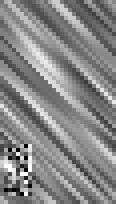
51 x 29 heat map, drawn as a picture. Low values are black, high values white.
An odd patch, rougher than its surroundings, sits in the bottom left. No overall slope runs across the table. Overall the values sit about 50% of the way up the scale. Values change most from cell to cell in the bottom left.
